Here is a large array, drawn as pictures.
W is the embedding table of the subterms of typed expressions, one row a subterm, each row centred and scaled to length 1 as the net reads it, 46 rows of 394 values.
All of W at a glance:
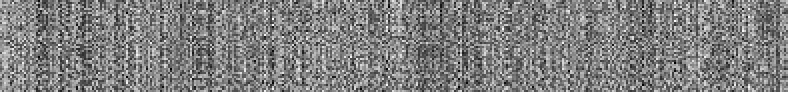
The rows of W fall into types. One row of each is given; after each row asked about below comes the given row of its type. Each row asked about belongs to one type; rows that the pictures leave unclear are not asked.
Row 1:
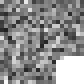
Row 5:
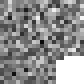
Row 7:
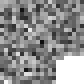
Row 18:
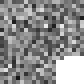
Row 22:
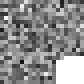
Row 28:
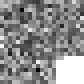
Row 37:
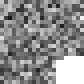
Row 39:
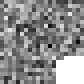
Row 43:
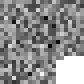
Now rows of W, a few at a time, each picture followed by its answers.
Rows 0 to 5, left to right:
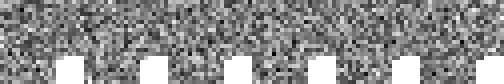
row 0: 28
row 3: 1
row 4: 43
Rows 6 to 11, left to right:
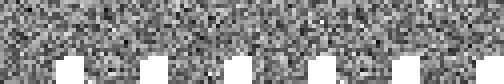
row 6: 37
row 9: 7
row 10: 7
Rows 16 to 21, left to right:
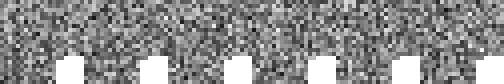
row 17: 37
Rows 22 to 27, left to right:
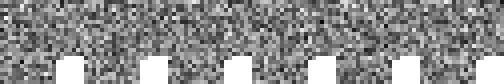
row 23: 28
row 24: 43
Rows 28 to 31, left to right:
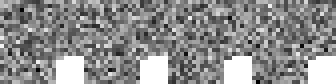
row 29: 7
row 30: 43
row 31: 43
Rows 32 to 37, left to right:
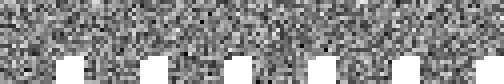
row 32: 7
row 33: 39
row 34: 39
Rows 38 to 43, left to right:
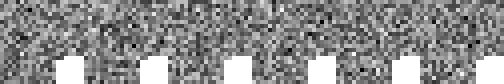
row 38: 37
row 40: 28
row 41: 18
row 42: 5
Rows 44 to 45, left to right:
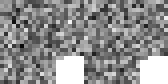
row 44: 28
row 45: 37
